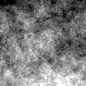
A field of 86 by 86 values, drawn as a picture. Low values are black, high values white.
No row or column stands out. No lone cell stands out from its neighbours. There are no regular stripes. The field climbs toward the bottom.
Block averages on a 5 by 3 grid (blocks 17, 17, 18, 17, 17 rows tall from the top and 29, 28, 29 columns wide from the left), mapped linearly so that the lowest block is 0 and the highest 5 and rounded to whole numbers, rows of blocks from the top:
010 / 221 / 231 / 333 / 455
